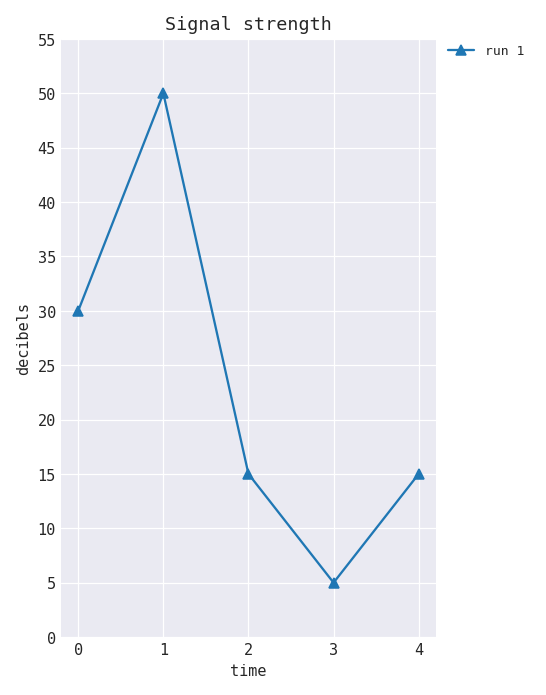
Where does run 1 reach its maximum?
1
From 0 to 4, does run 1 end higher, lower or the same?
lower
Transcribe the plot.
Title: Signal strength
x-axis: time, ticks 0 1 2 3 4
y-axis: decibels, ticks 0 5 10 15 20 25 30 35 40 45 50 55
Legend: run 1
Values:
run 1: 30 50 15 5 15
